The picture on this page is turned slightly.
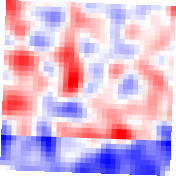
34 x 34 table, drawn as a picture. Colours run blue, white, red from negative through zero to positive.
A horizontal seam about 80% of the way down splits the table, and the top part is higher. The field is mottled with small blotches. Overall the values sit about 50% of the way up the scale. No lone cell stands out from its neighbours.
